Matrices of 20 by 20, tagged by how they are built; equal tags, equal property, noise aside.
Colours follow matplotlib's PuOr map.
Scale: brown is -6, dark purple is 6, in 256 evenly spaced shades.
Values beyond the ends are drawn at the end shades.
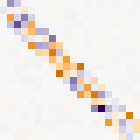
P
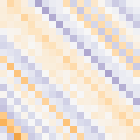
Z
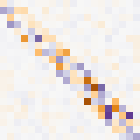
P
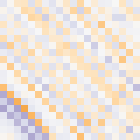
Z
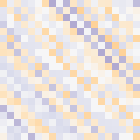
Z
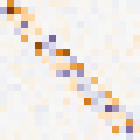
P
